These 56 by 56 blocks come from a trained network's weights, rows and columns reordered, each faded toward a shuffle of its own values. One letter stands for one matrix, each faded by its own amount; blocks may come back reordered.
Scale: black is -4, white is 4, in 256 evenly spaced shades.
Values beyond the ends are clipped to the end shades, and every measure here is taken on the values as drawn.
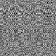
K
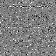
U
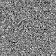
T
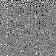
U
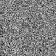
T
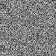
T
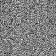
T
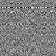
K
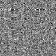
T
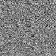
T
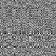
K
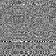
K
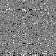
U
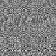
K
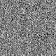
T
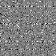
U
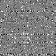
U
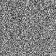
T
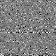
U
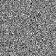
T
